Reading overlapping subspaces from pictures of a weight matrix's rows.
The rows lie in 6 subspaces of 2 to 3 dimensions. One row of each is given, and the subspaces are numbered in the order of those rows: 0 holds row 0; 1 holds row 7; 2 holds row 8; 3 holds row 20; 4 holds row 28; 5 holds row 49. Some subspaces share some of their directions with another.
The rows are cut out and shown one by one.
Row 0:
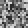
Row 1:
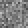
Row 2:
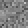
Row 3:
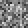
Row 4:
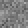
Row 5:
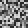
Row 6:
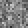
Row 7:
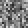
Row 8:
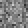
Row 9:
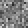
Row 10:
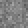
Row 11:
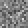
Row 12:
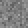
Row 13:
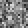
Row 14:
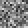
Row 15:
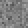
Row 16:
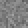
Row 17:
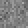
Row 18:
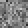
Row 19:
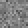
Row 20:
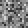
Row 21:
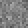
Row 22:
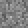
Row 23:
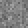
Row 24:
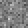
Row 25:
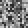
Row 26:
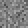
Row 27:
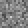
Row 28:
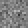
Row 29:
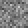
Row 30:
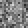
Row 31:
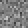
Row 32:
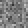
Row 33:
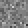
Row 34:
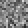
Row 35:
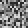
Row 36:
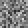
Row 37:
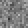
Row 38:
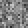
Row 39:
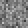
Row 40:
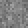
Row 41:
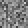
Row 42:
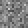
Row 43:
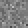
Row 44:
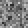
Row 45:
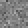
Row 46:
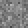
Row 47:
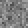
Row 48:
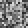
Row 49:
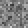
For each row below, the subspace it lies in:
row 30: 2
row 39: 1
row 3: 5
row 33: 2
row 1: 4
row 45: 3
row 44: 5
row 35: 0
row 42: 3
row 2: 4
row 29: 5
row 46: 5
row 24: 1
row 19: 3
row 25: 3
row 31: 0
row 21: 3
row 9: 4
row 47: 3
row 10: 2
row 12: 0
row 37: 1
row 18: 3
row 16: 5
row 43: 2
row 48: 4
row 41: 1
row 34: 5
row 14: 5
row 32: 2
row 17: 5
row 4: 4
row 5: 0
